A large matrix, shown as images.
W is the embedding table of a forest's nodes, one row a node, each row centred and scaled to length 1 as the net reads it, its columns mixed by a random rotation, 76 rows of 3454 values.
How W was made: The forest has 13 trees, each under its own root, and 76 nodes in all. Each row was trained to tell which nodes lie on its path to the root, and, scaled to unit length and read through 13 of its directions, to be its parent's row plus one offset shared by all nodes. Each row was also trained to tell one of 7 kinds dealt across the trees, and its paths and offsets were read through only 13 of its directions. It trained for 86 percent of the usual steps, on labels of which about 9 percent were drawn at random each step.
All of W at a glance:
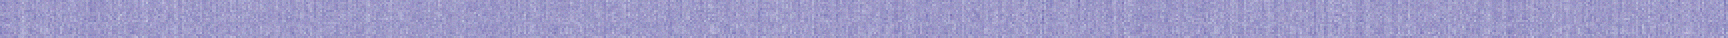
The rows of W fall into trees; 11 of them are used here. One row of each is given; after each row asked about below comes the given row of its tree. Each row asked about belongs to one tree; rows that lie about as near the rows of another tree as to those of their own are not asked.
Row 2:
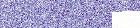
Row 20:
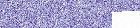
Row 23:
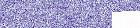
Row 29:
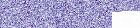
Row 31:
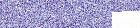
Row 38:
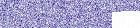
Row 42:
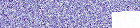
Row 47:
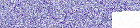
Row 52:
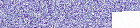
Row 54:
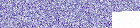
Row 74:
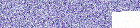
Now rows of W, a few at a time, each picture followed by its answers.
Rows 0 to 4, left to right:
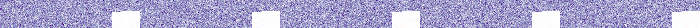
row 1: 29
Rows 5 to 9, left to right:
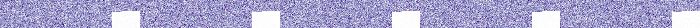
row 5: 54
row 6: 38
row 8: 29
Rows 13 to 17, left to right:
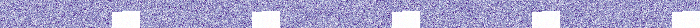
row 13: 29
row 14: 54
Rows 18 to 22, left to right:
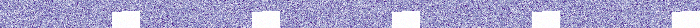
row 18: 54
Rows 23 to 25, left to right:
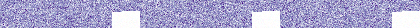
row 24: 20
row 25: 47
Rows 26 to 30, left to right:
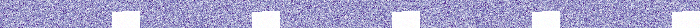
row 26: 29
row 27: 42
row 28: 38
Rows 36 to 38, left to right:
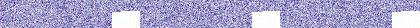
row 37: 29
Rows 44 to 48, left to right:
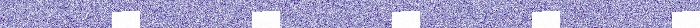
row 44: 23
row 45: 52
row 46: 38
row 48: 52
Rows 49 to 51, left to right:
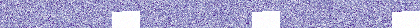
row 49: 31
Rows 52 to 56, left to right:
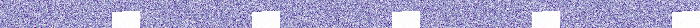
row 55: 29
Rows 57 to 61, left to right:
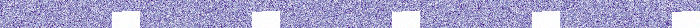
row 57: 54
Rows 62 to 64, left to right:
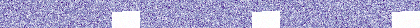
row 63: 54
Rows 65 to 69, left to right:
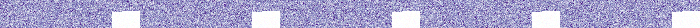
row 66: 38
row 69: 52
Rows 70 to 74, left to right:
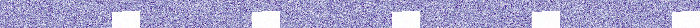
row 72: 20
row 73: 74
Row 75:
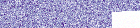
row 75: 54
